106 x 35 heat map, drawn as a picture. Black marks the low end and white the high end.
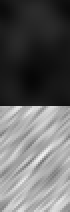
It is made of 2 by 1 panels. Panel 1,1: very low, smooth, faint in contrast. Panel 2,1: high, slanting up to the right.
